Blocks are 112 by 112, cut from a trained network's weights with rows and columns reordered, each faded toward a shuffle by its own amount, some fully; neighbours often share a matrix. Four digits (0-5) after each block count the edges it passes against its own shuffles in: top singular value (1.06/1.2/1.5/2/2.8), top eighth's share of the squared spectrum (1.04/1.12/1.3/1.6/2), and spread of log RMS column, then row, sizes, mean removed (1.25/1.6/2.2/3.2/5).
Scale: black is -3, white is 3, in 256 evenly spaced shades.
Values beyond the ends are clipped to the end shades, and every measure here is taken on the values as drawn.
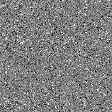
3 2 1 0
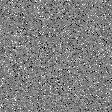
0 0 0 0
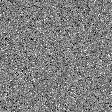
0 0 0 0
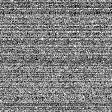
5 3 1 2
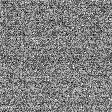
2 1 0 0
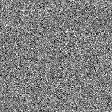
3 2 0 1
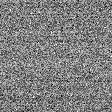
2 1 0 0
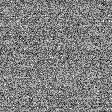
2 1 0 0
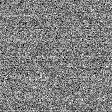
2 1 0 0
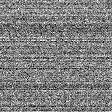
4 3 1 2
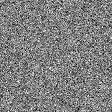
0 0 0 0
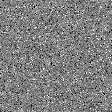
2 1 0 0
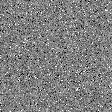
0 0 0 0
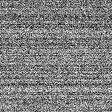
4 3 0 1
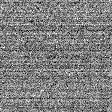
4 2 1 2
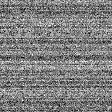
4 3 1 2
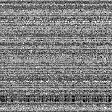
5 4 2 3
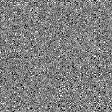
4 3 2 2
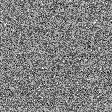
1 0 0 0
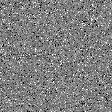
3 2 1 1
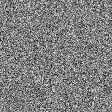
0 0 0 0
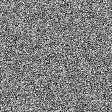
1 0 0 0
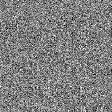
3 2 1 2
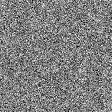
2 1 0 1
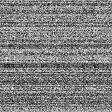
5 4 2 2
